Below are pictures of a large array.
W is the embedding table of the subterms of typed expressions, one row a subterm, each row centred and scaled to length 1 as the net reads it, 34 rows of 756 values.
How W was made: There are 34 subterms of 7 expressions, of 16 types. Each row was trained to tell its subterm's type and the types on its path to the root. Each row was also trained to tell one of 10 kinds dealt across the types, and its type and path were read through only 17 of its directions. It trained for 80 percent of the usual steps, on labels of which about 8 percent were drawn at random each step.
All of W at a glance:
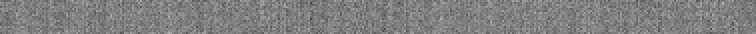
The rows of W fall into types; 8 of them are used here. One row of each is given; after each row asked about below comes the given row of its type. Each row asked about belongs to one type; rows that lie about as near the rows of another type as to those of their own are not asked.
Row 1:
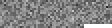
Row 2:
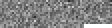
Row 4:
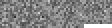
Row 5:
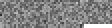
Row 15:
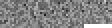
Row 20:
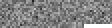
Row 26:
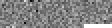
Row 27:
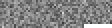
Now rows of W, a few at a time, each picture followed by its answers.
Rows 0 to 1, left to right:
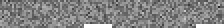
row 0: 5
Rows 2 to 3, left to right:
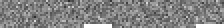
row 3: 26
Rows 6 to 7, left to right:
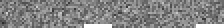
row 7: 2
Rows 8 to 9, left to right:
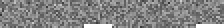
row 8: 1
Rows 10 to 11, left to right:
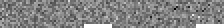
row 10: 4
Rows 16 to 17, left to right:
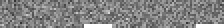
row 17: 2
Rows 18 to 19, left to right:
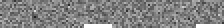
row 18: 20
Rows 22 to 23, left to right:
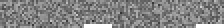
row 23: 5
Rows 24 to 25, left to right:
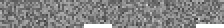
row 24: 5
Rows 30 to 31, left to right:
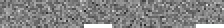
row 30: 26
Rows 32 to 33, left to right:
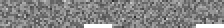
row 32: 15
